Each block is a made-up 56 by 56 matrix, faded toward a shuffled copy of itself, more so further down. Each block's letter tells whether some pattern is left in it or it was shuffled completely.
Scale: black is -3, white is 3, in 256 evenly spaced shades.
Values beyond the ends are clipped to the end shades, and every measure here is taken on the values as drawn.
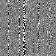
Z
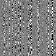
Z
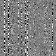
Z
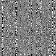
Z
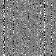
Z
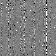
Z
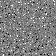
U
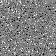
U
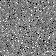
U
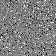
U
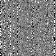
Z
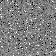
U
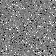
U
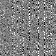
Z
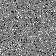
U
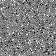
U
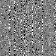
Z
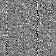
Z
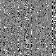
Z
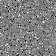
U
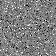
U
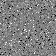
U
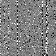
Z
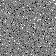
U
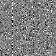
Z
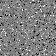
U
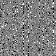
Z
